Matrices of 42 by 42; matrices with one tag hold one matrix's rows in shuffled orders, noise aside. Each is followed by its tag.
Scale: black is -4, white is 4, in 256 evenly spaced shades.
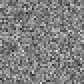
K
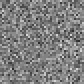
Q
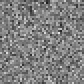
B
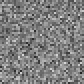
K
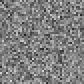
B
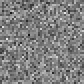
K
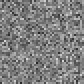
Q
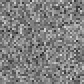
Q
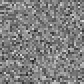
K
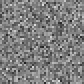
B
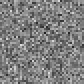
B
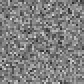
B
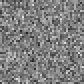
K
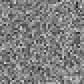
Q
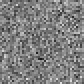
Q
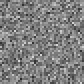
K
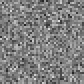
B
